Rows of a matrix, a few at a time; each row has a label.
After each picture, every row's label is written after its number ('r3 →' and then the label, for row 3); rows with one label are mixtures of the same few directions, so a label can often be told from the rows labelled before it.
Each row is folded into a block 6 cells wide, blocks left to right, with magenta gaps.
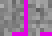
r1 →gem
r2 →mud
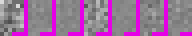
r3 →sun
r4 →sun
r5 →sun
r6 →gem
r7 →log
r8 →mud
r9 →gem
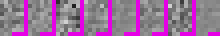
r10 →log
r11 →gem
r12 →sun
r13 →sun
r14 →log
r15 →log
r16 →gem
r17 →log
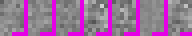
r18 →sun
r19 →log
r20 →mud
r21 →sun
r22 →mud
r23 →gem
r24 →sun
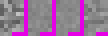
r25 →log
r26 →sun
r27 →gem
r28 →log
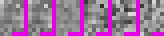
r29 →sun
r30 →sun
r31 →mud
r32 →sun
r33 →log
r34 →gem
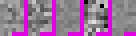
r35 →mud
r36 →log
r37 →log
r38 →sun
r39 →log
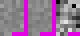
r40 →gem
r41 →gem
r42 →sun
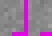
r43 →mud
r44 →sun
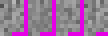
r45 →gem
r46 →gem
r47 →mud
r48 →gem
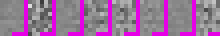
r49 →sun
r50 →gem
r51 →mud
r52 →log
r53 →mud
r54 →mud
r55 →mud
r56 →mud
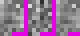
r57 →sun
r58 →gem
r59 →sun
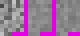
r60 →gem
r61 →log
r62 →gem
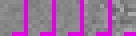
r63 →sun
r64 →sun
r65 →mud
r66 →sun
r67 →log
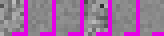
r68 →gem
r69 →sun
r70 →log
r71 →sun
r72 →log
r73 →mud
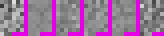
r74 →gem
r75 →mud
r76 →sun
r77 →gem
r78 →log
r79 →gem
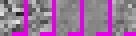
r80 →log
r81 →log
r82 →sun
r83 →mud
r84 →sun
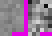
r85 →sun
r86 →sun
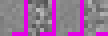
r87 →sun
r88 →mud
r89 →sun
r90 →log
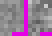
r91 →mud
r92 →sun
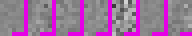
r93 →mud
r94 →sun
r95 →log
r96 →gem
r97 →gem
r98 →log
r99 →sun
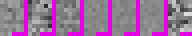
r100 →mud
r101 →sun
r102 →mud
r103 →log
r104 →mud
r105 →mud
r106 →log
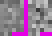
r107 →mud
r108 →mud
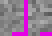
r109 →log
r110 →log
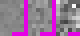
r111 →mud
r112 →mud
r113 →sun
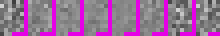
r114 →gem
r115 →sun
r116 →mud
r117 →sun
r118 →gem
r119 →gem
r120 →mud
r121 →gem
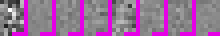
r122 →mud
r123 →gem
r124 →gem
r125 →log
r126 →sun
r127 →sun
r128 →mud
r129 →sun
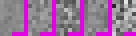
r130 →sun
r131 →gem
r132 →mud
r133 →sun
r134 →gem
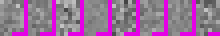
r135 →sun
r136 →mud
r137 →mud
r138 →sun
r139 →gem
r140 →log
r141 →gem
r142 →mud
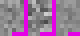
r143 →mud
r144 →log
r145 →mud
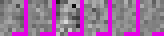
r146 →sun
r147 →mud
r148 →sun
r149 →mud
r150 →gem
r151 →gem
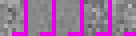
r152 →mud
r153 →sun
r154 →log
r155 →mud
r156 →sun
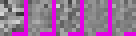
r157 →log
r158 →sun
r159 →gem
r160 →gem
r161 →gem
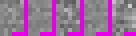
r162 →mud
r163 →log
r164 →mud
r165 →log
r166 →sun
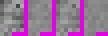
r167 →sun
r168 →sun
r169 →sun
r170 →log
